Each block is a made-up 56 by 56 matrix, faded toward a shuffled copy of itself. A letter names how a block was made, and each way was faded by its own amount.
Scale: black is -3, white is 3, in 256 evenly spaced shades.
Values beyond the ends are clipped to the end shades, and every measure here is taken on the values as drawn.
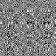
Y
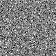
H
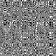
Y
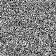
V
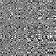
Y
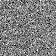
H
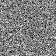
V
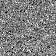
H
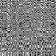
Y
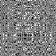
Y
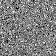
H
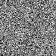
V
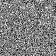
V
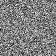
V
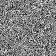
H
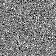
H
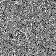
H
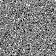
H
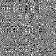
Y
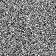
V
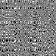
Y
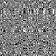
Y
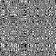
Y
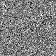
V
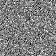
H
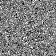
H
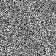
V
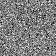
H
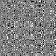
Y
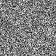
V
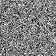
V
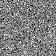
H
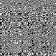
Y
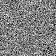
V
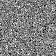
H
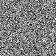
V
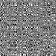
Y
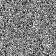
V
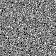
H
